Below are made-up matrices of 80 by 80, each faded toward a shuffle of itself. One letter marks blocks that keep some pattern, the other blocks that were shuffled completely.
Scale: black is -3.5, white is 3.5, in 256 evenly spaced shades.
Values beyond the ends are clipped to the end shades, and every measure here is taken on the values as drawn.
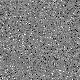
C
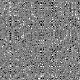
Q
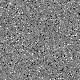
C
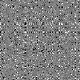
Q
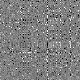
Q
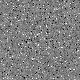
C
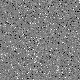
C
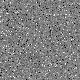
C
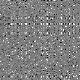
Q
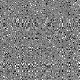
Q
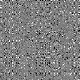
Q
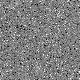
C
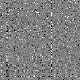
Q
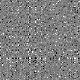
Q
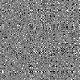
Q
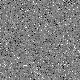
C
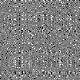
Q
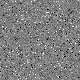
C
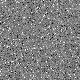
C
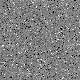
C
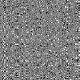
Q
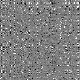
Q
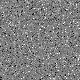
C
